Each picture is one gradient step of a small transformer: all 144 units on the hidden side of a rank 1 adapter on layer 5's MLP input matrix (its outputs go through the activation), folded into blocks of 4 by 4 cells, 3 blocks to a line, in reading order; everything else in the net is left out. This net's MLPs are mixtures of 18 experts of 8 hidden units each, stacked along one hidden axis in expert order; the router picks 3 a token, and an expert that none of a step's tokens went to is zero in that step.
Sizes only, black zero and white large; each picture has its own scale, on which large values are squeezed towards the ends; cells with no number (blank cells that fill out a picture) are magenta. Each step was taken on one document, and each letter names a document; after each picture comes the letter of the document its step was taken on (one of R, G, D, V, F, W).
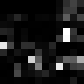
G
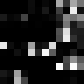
G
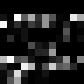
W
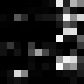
G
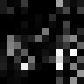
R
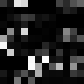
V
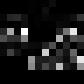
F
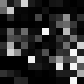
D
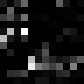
V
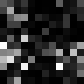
D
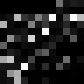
W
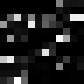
W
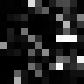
G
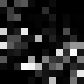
D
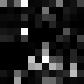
V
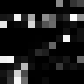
W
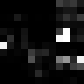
G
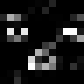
F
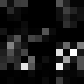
R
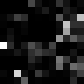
G
